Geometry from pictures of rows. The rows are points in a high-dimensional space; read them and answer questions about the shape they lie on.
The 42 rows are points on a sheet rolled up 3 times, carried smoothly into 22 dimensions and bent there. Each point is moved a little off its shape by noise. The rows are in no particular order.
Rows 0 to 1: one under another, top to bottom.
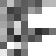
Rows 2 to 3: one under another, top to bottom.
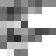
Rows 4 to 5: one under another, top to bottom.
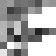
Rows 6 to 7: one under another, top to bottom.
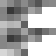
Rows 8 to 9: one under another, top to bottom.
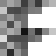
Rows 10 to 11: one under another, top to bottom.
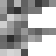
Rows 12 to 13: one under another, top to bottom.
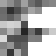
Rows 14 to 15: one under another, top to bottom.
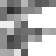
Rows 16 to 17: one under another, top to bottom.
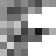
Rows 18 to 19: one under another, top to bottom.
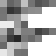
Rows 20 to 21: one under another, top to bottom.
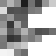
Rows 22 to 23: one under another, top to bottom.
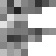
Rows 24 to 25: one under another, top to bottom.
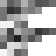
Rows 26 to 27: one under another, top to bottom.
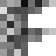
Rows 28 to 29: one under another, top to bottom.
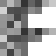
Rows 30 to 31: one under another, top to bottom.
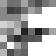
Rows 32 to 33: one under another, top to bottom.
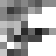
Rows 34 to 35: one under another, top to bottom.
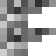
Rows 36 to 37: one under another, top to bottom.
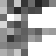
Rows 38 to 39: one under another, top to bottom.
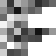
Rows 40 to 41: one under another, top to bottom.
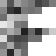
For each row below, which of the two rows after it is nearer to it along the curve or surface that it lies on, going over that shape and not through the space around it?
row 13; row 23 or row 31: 31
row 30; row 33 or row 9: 9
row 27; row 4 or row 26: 26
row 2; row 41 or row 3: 3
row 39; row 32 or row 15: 15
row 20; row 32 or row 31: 31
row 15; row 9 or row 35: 9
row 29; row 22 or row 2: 22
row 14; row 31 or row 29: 31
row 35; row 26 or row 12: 26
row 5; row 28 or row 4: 28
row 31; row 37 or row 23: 37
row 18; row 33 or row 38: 38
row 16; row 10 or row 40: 40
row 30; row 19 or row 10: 19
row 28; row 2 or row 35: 2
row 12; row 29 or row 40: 40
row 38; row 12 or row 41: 12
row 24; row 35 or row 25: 25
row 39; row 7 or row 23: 7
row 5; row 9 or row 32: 9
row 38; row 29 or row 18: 18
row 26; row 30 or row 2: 2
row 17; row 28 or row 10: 10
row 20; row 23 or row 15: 15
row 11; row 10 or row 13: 13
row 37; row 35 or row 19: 19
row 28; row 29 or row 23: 29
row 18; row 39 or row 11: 11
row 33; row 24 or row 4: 24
